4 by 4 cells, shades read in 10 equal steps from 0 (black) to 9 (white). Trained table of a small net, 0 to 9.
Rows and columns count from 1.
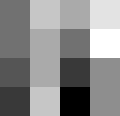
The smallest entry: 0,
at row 4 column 3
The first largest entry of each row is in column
4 4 2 2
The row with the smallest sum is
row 4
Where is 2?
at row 3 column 3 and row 4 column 1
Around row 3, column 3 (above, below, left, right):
4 0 6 5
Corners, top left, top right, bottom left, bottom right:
4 8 2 5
